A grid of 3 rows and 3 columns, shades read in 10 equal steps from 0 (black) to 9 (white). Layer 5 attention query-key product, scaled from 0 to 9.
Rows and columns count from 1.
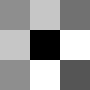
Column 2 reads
7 0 9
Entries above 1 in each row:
3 2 3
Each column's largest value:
7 9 9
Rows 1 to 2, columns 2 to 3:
7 4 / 0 9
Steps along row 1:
up down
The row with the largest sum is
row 3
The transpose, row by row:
5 7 5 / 7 0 9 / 4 9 3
